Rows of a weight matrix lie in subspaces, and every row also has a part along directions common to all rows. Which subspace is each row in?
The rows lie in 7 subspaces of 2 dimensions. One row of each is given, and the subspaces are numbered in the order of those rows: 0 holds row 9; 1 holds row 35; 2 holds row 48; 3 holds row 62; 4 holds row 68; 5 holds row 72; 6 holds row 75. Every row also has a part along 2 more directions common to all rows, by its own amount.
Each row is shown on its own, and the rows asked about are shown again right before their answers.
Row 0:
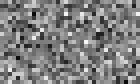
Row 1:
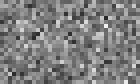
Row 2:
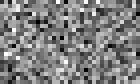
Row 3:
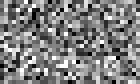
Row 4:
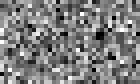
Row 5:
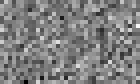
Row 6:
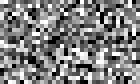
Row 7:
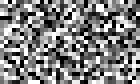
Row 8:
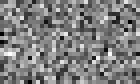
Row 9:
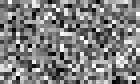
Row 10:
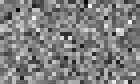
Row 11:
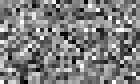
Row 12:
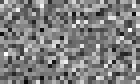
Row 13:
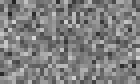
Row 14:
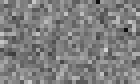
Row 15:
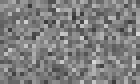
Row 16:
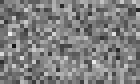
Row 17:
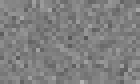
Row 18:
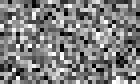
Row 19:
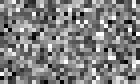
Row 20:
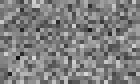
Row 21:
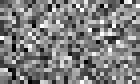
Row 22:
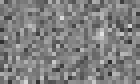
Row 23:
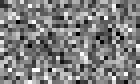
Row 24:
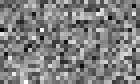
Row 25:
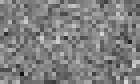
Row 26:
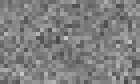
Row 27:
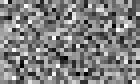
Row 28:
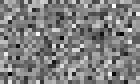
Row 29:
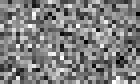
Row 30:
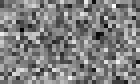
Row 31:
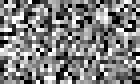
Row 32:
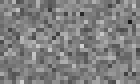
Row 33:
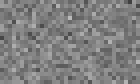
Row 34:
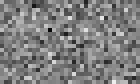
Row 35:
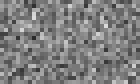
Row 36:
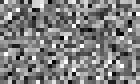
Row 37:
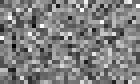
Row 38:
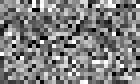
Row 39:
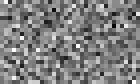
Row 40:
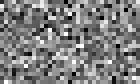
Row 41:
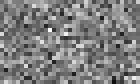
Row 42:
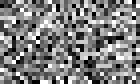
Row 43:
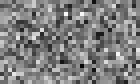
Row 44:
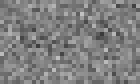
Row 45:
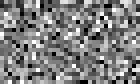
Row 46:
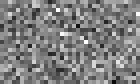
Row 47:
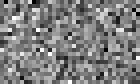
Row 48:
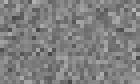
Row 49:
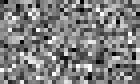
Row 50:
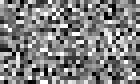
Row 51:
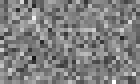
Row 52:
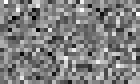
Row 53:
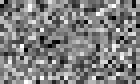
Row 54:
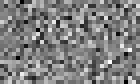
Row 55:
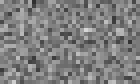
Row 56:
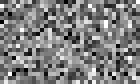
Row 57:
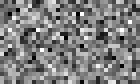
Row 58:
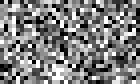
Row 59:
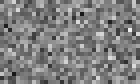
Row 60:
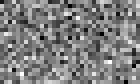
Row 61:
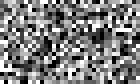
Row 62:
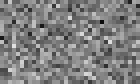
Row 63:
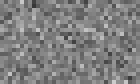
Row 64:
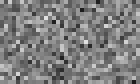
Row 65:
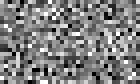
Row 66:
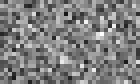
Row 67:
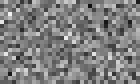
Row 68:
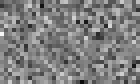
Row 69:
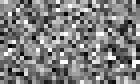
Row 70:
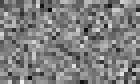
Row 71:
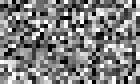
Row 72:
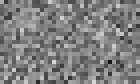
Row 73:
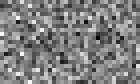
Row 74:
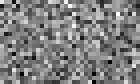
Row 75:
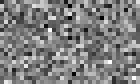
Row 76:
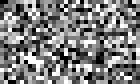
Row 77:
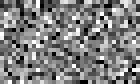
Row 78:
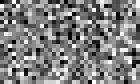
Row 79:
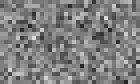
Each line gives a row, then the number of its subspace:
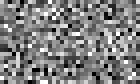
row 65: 1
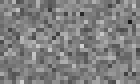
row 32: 4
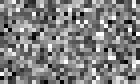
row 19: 1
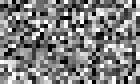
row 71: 0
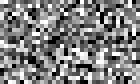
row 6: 2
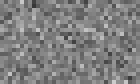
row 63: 1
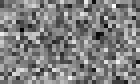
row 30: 0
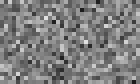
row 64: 0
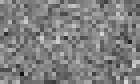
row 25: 6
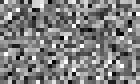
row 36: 5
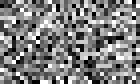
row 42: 3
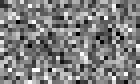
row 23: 1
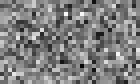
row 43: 4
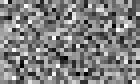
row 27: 3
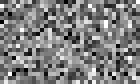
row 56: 6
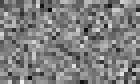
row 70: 4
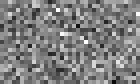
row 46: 0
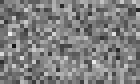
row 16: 4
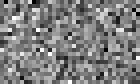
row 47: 2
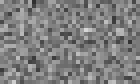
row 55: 2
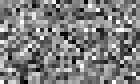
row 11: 5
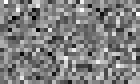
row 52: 2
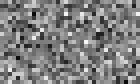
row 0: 0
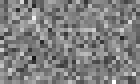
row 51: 1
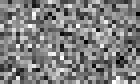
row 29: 0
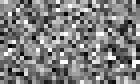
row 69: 6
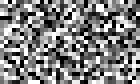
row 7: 3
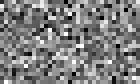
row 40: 6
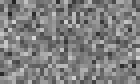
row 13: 1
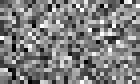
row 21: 3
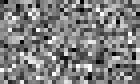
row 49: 2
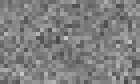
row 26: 6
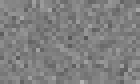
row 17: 4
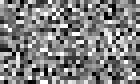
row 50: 1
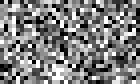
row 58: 0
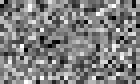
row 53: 5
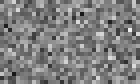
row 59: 1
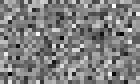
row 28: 5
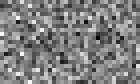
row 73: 1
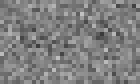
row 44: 4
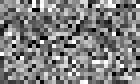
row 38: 4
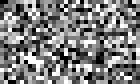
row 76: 2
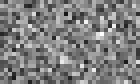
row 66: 3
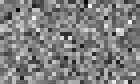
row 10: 3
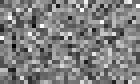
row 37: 3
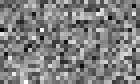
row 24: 5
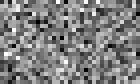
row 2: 0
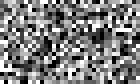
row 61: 5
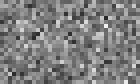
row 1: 0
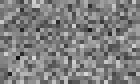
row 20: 3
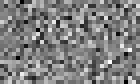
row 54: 0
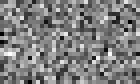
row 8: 2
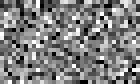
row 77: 4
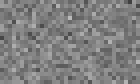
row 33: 3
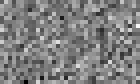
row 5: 5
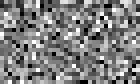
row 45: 4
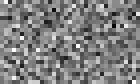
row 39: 3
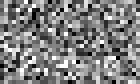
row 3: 1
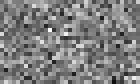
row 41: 6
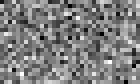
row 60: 6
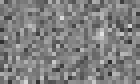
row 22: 5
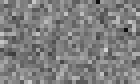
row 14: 2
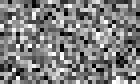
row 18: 0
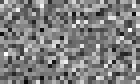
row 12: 5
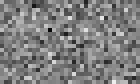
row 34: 6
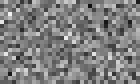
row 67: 6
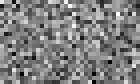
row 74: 6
